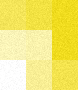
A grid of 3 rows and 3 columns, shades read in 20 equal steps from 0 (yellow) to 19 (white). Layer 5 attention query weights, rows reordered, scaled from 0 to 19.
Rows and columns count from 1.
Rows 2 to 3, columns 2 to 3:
12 0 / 10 4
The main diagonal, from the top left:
5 12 4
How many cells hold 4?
1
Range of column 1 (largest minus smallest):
14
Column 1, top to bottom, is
5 13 19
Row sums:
8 25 33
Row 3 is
19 10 4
